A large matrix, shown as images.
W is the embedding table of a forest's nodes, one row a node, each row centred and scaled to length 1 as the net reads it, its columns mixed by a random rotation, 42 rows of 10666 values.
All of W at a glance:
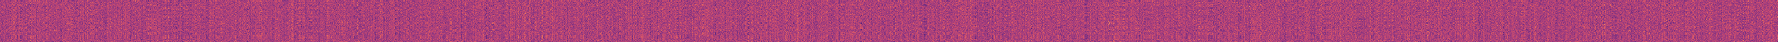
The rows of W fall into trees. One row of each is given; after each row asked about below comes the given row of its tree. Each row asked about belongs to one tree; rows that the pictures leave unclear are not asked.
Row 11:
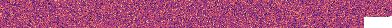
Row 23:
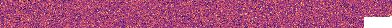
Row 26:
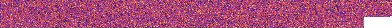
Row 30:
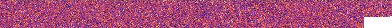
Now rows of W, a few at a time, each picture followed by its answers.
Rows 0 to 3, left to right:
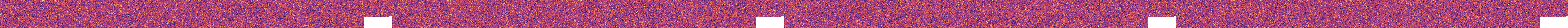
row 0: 11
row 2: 26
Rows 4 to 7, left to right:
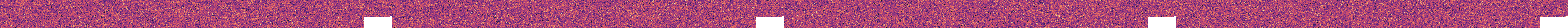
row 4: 26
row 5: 26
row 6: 30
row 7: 11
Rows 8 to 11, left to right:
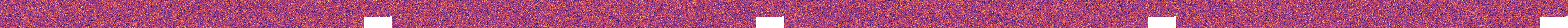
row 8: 11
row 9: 23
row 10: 26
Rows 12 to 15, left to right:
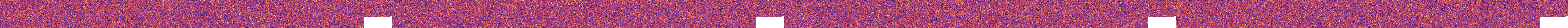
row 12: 30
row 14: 26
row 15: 23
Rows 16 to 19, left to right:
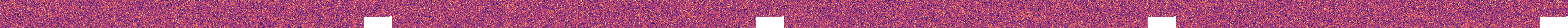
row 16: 11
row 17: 11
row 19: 26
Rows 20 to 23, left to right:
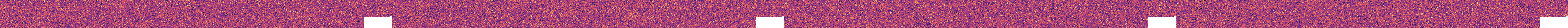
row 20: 11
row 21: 26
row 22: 23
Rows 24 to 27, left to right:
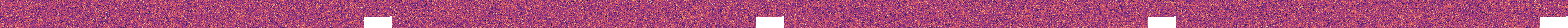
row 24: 26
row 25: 11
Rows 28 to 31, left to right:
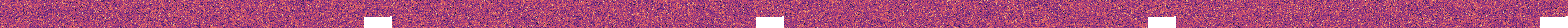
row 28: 26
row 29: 23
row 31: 11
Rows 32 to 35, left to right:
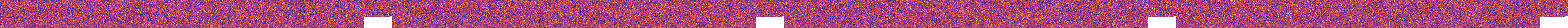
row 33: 26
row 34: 26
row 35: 11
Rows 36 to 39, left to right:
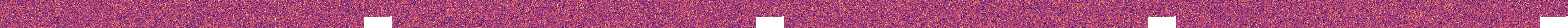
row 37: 11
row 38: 11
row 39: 26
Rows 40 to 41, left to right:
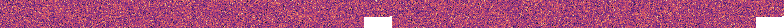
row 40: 11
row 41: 23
